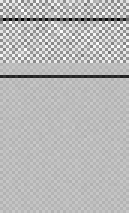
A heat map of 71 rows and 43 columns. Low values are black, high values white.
Rows 7 and 26 stand out from the rest. Overall the values sit about 70% of the way up the scale. The bottom part is calmer, past a seam about 30% of the way down.
